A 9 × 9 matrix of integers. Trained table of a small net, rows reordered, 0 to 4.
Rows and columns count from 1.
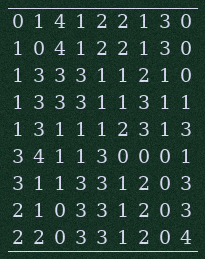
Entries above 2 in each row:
2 2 3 4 3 3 4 3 3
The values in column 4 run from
1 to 3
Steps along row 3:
up same same down same up down down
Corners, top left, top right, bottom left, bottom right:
0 0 2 4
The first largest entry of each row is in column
3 3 2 2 2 2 1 4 9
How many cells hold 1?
29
